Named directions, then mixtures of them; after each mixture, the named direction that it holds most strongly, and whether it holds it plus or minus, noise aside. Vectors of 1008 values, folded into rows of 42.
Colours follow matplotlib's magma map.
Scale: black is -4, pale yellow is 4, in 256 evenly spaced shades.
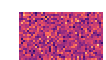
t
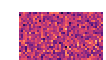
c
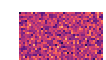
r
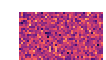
t, minus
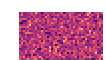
r, plus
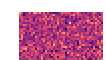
c, minus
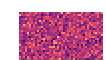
c, minus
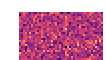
c, plus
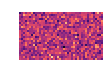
r, plus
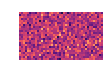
c, plus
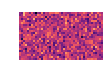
t, plus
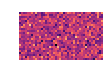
r, plus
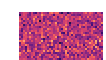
c, plus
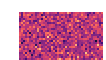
t, plus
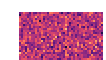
c, plus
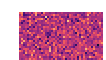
t, minus
